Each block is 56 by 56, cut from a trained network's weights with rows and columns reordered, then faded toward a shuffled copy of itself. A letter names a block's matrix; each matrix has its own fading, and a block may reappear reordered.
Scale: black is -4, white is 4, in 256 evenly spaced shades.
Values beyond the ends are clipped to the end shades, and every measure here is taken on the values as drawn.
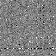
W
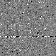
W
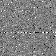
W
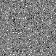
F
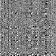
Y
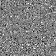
F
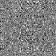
W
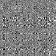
Y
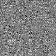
W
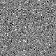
F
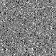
F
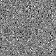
W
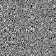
W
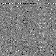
W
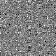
W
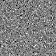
F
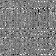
Y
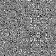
W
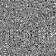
F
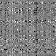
Y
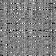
Y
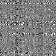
Y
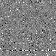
W
